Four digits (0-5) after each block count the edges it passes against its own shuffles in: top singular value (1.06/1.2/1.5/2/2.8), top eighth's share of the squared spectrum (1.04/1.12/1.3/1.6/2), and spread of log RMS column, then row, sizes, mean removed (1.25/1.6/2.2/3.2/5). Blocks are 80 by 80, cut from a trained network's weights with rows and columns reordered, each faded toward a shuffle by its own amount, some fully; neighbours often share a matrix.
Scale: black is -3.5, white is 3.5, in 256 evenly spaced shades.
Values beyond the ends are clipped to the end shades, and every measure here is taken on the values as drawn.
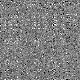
3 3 2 2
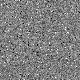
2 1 0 0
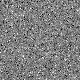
1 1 0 0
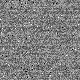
2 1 0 0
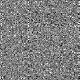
3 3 2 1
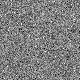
0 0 0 0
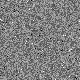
0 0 0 0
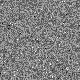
0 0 0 0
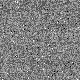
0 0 0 0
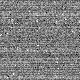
4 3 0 0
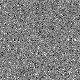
2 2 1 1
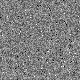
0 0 0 1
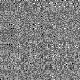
3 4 1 2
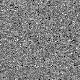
2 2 0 1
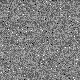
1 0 0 0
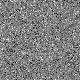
1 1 0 0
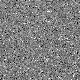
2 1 0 0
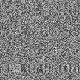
4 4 0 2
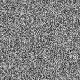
3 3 0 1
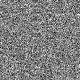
3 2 0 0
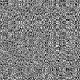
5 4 2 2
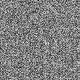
3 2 0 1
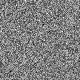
2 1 0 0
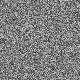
1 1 0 0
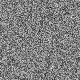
1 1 0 0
